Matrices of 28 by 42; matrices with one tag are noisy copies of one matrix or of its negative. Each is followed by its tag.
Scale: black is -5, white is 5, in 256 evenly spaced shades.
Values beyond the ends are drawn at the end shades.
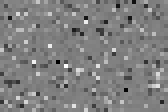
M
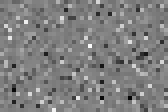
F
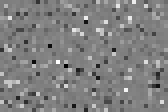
M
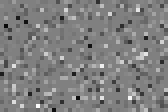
F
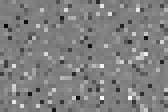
F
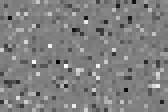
M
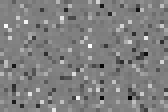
F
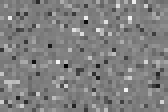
M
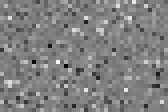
M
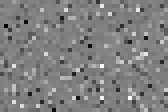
F
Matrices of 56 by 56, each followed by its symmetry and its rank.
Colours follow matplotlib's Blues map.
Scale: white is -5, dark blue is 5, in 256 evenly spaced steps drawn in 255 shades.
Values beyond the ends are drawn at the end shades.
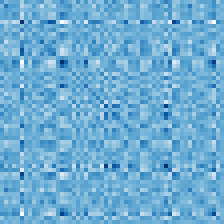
symmetric, rank three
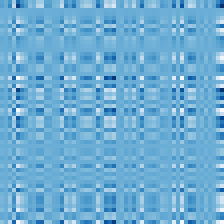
neither, rank one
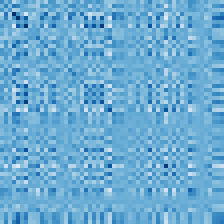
symmetric, rank three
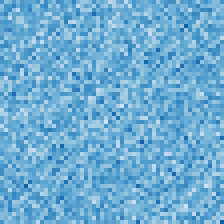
symmetric, full rank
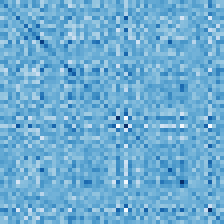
symmetric, rank five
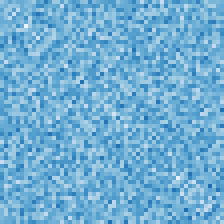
symmetric, full rank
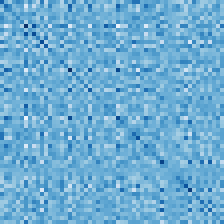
symmetric, rank five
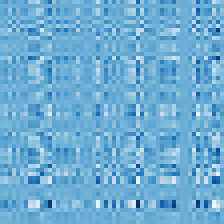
neither, rank two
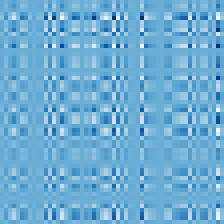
neither, rank one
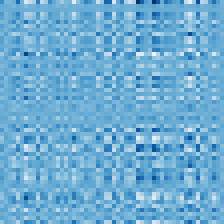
neither, rank two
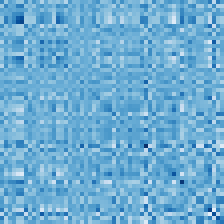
symmetric, rank three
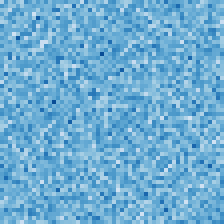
symmetric, full rank
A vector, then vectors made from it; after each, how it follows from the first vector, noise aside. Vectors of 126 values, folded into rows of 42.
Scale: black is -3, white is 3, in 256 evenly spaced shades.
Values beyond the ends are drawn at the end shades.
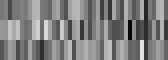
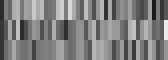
wrapped around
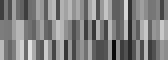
wrapped around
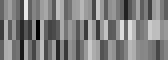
reversed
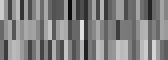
wrapped around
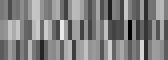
copied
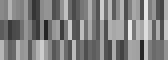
negated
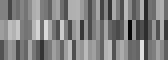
copied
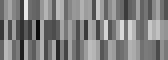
reversed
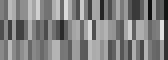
wrapped around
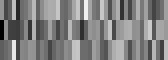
wrapped around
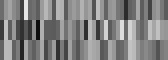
reversed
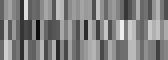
reversed
